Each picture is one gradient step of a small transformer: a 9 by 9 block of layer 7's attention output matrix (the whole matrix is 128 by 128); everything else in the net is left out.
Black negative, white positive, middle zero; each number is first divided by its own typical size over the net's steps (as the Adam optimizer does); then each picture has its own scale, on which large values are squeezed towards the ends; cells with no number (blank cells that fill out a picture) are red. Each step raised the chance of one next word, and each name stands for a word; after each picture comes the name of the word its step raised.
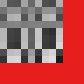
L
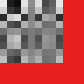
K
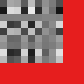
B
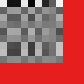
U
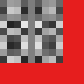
B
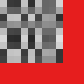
L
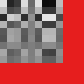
K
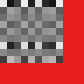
U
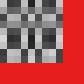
L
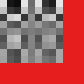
K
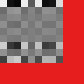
U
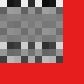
U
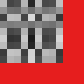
L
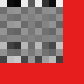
U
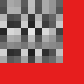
B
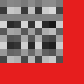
B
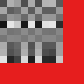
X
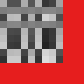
L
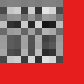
B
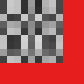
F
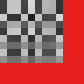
F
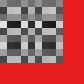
B
